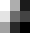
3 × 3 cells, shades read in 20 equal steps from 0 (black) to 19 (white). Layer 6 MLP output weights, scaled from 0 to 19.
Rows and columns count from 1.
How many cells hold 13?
1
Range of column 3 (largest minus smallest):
5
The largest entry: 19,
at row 1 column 1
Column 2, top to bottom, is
13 8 3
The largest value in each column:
19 13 5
